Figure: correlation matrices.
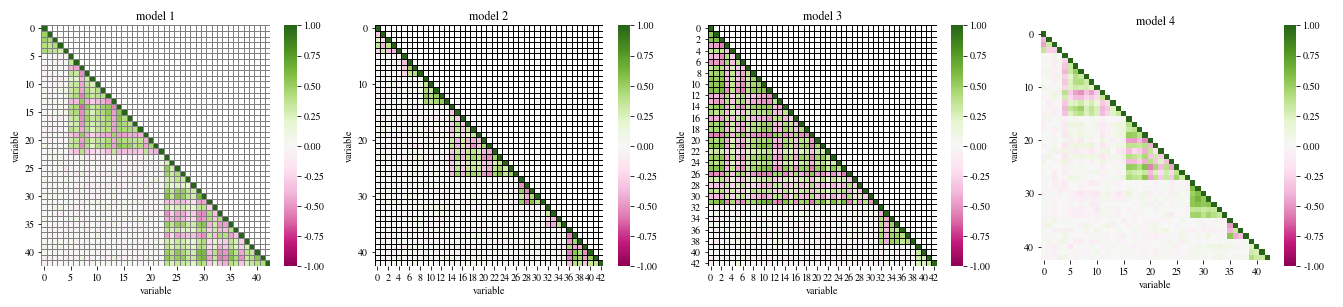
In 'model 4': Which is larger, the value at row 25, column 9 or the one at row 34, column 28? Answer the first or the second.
the second
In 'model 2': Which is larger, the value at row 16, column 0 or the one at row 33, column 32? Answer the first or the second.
the second
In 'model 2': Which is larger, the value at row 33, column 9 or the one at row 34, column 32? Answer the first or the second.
the first
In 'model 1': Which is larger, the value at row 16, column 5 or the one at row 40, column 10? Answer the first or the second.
the first
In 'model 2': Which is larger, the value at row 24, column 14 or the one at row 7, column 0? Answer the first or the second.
the second
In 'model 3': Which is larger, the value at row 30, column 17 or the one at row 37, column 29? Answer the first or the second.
the second
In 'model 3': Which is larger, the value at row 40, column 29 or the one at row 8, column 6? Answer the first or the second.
the first
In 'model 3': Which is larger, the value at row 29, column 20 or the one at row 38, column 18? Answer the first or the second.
the first
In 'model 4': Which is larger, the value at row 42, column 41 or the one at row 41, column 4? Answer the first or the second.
the first
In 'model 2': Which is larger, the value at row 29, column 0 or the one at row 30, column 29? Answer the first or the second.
the second
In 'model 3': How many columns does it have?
43
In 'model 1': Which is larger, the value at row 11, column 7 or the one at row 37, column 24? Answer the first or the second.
the second
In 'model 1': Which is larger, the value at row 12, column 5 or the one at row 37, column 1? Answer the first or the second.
the first
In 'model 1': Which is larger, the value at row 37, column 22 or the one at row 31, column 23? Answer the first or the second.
the first
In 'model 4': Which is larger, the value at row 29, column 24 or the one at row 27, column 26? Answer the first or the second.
the second
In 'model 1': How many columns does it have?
43
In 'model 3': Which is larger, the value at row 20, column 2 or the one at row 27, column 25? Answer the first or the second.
the first
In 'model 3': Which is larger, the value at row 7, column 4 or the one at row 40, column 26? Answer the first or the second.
the first
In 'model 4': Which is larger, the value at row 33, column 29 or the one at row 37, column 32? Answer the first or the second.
the first
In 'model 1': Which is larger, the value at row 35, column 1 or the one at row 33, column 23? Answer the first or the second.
the first
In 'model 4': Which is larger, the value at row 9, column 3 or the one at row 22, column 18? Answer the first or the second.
the first
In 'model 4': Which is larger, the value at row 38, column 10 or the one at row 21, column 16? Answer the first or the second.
the second
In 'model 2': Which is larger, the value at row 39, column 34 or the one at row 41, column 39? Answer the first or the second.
the first
